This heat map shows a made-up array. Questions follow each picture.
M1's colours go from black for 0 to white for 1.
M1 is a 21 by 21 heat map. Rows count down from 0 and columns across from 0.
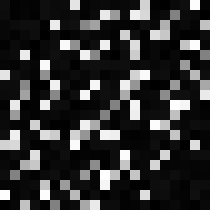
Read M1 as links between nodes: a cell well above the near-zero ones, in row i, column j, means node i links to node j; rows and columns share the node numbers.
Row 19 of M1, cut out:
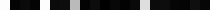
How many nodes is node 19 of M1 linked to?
4
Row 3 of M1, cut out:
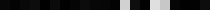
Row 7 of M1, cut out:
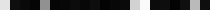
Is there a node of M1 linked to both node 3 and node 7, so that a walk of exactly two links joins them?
no
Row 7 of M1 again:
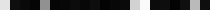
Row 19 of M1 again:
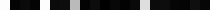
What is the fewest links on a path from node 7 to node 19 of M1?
1
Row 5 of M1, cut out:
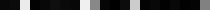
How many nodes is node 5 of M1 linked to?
5
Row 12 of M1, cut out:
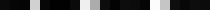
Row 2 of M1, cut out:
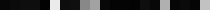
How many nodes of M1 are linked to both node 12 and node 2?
3
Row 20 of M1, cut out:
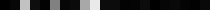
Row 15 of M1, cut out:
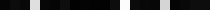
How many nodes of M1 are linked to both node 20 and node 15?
0
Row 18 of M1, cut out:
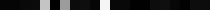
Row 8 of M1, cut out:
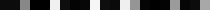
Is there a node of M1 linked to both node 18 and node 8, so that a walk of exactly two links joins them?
no
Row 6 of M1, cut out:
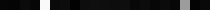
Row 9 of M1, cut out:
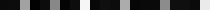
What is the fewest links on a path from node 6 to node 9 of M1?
4
